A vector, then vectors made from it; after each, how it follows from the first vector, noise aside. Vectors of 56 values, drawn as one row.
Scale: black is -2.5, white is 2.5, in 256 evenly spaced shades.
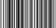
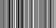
partly zeroed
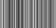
shrunk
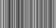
shrunk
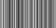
shrunk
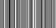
partly zeroed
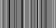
partly zeroed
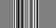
partly zeroed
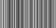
shrunk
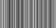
shrunk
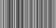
shrunk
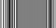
partly zeroed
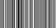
partly zeroed
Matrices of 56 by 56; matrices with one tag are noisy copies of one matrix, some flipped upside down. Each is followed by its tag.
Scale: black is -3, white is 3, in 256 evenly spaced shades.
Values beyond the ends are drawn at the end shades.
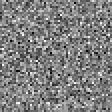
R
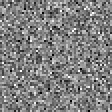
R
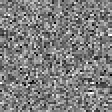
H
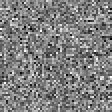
H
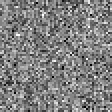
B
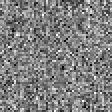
B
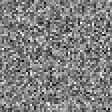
R
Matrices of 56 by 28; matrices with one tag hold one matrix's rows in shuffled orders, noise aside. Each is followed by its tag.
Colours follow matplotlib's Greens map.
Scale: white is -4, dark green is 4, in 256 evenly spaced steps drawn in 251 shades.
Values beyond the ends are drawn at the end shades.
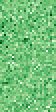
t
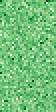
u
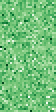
t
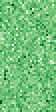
u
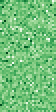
t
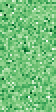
t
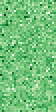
t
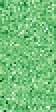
t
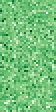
t
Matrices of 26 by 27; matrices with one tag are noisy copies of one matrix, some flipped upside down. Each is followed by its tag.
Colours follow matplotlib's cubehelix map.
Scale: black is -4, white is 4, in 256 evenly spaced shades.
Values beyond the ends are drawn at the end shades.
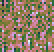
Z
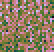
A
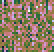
Z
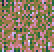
Z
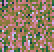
Z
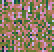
Z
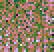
A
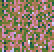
Z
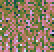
A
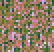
Z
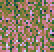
A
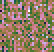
Z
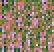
Z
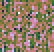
Z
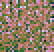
A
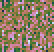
Z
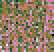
A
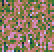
Z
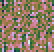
Z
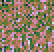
Z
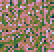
A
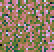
A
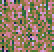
Z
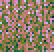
A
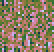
Z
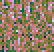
Z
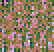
Z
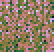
A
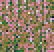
A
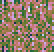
Z
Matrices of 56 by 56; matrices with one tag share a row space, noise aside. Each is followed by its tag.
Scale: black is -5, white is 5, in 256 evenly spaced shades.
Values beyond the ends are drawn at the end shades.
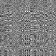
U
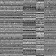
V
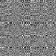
U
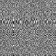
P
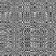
U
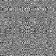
U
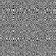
P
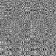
U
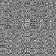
U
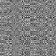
U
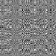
U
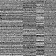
V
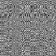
U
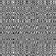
P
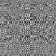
U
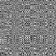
U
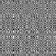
P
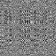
U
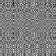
P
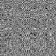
U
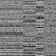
V
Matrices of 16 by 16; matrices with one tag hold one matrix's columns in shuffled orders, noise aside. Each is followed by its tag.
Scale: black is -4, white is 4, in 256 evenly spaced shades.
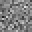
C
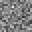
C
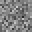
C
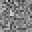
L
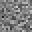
C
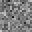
L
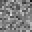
L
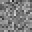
L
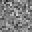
L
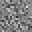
C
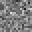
L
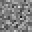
C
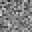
L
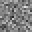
C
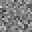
C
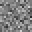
C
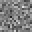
C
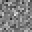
L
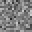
L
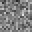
L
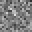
L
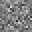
C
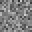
L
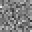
C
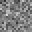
L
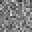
L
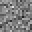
C
